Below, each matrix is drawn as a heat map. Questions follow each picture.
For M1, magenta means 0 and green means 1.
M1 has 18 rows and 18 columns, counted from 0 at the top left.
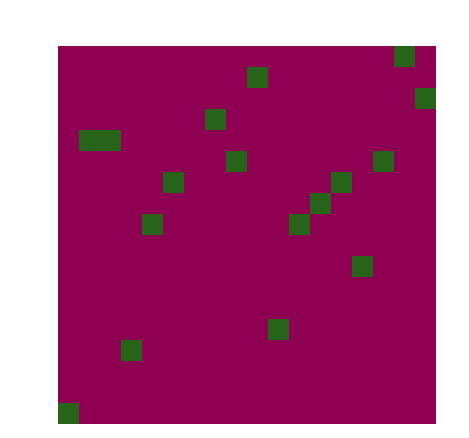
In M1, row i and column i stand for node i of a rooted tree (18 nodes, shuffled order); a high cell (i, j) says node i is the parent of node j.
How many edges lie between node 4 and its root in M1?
3
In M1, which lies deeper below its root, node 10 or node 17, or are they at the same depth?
node 17
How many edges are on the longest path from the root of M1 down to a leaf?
7
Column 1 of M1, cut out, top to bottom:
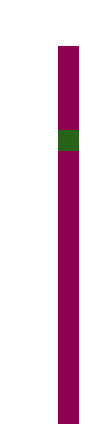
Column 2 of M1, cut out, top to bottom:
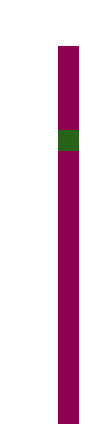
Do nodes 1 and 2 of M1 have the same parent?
yes
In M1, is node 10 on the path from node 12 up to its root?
yes
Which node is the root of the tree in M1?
6
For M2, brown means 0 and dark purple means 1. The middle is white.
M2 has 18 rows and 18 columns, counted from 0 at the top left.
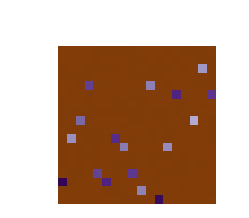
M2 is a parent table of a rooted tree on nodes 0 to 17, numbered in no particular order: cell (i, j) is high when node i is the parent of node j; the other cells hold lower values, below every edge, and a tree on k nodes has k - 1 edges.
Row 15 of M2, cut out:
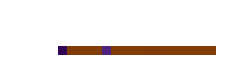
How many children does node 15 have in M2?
2
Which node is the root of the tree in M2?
14
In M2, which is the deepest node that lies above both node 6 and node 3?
4
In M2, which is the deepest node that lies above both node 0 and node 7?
15
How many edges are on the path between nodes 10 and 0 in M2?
5
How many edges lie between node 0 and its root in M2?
3
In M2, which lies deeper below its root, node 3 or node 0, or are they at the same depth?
node 0
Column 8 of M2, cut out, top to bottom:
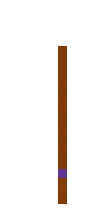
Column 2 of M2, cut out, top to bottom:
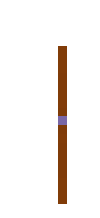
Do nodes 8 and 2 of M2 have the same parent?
no
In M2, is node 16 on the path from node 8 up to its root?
no
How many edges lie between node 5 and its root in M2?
3
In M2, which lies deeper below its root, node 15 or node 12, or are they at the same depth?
node 12
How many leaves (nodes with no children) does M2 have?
8
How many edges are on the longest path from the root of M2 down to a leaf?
6
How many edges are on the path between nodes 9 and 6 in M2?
7
